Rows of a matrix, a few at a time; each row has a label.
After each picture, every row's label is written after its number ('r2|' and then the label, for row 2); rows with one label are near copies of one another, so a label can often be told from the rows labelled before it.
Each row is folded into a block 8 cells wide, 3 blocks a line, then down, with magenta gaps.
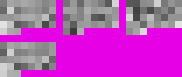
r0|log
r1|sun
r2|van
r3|log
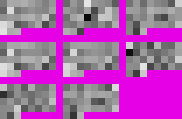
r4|log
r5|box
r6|sun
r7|log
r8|log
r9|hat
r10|hat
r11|sun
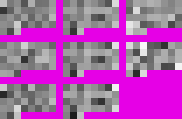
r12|hat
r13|sun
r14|log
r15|box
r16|sun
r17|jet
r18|hat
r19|sun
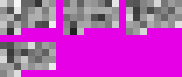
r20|jet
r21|sun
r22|van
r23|van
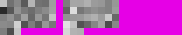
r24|hat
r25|log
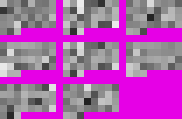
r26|hat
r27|jet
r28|box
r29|log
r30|jet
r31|log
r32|sun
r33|box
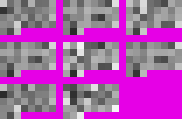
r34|hat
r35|sun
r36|jet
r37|sun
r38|jet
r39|sun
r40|hat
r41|van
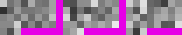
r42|hat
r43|van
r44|jet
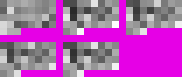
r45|log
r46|van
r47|van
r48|van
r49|van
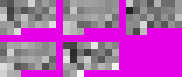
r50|van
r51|log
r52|hat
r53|log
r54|van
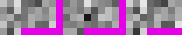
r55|jet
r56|box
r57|jet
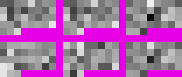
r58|van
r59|van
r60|box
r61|log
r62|jet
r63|box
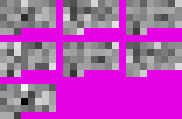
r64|box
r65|van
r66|sun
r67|jet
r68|sun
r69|van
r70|box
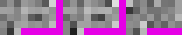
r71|sun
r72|sun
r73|hat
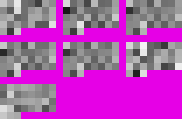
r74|jet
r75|hat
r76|hat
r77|hat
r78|hat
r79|jet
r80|log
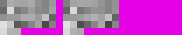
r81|log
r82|log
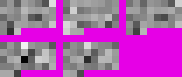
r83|sun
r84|log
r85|sun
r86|box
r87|box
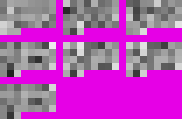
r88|log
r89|hat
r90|van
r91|sun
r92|jet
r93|jet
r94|sun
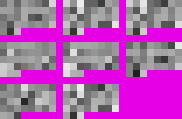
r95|sun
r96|jet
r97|jet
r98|log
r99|log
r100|sun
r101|box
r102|jet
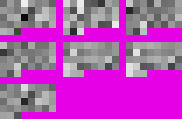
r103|box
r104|jet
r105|hat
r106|hat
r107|log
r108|log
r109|box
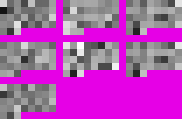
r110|hat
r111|log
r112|sun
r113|box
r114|jet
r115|sun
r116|hat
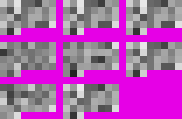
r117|jet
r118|jet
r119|jet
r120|hat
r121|sun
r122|jet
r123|van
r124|jet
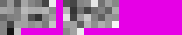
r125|sun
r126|van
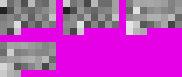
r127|hat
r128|hat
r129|log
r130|log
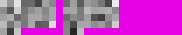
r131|jet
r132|sun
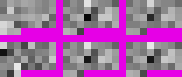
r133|log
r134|box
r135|box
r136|hat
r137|box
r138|box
